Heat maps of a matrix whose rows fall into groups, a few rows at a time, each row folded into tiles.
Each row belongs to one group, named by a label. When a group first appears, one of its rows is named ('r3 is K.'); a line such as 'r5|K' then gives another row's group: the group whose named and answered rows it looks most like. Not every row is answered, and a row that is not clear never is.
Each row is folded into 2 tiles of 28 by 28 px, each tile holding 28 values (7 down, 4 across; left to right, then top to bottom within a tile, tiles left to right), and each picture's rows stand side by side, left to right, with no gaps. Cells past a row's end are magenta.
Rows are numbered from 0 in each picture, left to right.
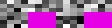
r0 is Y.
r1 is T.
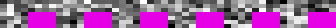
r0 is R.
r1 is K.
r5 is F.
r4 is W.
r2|R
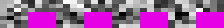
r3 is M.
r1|M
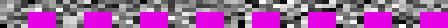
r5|K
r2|T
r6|T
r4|M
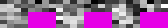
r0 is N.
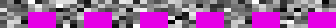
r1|M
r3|M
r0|R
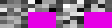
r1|T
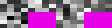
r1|M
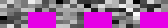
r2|M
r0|Y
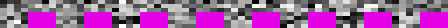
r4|W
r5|K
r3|N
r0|R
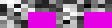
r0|M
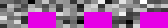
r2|K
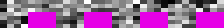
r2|W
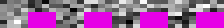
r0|F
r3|K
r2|K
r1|Y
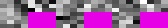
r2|R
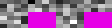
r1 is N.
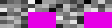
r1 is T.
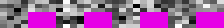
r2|W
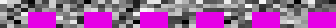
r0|M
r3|K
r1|T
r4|M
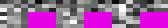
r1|F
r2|N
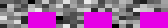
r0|T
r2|K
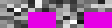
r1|R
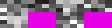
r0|F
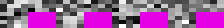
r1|F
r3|R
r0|W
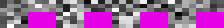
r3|W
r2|F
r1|M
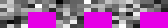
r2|M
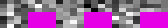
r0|R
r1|F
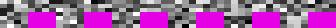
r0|M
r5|F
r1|N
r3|Y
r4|T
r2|Y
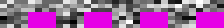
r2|R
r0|Y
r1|K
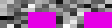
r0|Y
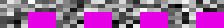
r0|K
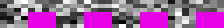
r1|K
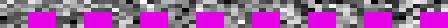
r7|W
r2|R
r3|Y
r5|R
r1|K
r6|N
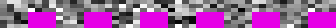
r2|W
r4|Y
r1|R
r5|N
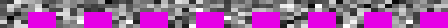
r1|F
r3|K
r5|K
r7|N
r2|R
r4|T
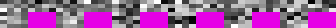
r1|F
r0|N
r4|W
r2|Y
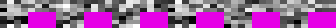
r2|W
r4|K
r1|K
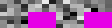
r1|M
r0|T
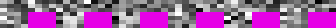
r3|R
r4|M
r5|N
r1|F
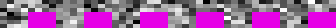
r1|F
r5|R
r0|W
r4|R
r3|N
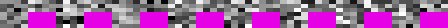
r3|Y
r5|M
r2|N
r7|R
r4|K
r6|R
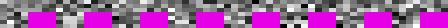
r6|K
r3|R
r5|W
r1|F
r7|W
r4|T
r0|M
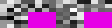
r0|M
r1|M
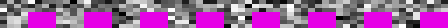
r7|M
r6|Y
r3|R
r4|W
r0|F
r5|N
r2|W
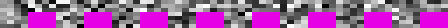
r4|M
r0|R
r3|K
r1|M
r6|Y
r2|Y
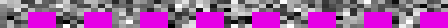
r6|F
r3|W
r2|F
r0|M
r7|F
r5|M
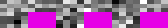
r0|K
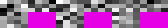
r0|M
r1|M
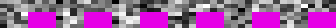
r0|M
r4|Y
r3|K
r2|F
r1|F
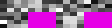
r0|W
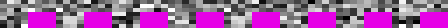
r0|K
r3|R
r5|T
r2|K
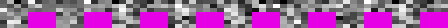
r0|R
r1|N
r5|N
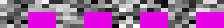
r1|N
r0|Y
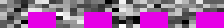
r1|F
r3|K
